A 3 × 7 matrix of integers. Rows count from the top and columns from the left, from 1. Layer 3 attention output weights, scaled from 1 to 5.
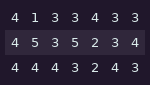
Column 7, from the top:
3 4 3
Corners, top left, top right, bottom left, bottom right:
4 3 4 3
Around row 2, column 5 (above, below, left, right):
4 2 5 3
